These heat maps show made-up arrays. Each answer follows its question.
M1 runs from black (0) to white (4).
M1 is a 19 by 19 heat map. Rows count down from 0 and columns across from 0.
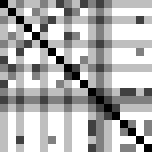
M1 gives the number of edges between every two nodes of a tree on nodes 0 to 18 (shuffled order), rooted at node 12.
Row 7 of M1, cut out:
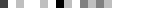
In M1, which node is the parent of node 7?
0
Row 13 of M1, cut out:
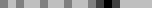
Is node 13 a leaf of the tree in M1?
no
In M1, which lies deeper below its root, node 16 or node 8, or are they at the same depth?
node 16
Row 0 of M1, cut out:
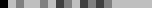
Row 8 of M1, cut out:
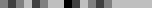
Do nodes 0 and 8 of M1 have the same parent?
yes
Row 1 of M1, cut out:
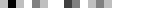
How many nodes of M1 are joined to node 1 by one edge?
1
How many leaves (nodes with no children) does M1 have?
12
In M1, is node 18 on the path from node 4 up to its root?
no
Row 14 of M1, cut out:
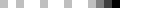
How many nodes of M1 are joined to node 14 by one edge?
1
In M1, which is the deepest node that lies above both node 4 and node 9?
8
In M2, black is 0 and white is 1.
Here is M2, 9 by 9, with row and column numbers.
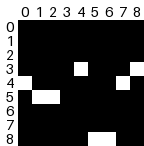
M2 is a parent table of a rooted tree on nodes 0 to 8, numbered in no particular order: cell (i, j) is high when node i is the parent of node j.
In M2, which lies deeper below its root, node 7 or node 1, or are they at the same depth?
node 1
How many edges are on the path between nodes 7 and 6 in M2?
4
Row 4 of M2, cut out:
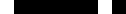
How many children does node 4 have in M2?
2
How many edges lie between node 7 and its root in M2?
2
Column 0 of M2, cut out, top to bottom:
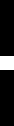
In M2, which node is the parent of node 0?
4
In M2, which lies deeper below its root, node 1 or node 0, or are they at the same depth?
node 1
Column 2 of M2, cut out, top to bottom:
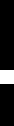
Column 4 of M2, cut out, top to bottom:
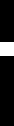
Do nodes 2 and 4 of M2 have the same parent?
no
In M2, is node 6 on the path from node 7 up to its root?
no
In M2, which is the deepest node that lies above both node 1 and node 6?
8
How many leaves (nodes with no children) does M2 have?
5
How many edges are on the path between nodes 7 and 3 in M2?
2
